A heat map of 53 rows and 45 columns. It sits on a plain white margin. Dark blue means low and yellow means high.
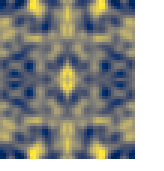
There is no overall slope. No seam splits the table. The field is mottled with small blotches. No lone cell stands out from its neighbours. It mirrors both left to right and top to bottom.
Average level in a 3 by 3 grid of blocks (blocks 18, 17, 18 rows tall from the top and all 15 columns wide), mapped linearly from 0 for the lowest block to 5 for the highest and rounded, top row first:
4 5 4 / 0 4 0 / 4 5 4
